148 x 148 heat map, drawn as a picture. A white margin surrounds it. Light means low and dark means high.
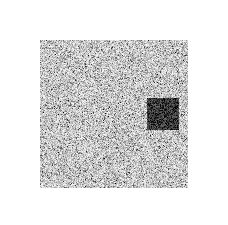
Overall the values sit about 30% of the way up the scale. The values are skewed, with a long tail toward high values. The middle right is the ninth with the highest average. In the middle right lies a patch that is higher than the rest.
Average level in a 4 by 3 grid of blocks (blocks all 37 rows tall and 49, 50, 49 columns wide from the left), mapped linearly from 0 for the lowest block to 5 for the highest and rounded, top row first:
0 0 0 / 0 0 5 / 0 0 5 / 0 0 0
